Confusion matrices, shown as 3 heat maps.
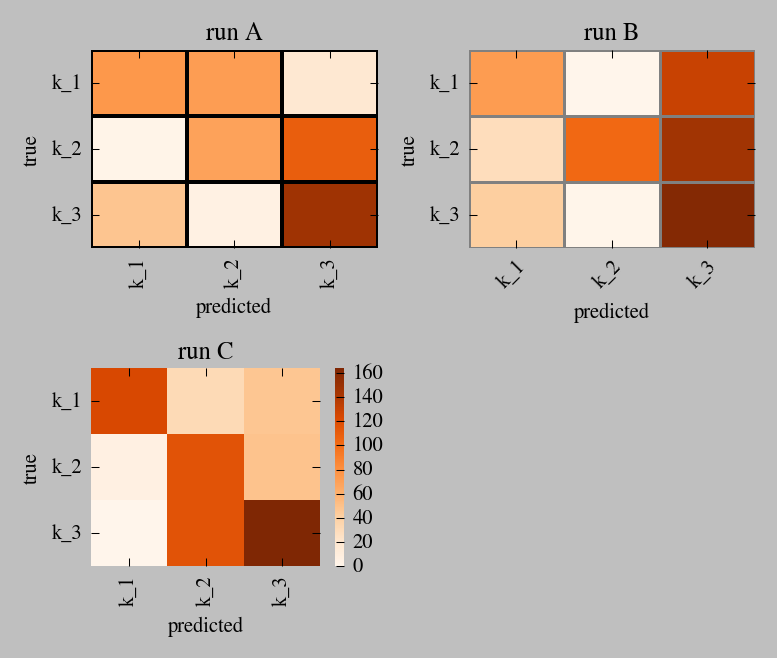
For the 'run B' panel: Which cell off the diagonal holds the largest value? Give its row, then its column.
k_2, k_3
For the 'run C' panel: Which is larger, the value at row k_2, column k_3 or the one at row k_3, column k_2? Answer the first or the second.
the second
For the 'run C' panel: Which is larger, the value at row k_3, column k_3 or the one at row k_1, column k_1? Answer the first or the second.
the first
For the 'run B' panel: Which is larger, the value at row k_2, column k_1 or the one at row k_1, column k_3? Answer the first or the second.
the second
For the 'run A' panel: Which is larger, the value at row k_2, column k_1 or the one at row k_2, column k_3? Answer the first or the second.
the second
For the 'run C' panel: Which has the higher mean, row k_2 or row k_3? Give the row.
k_3
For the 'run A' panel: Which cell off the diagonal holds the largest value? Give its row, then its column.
k_2, k_3
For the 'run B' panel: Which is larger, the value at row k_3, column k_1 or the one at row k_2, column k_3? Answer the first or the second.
the second
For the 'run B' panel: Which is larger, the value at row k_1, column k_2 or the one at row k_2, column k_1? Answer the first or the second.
the second
